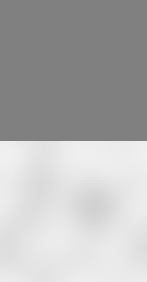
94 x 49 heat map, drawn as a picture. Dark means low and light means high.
The table splits into 2 rows of 1 panel. Panel 1,1: middling, flat. Panel 2,1: very high, smooth, faint in contrast.
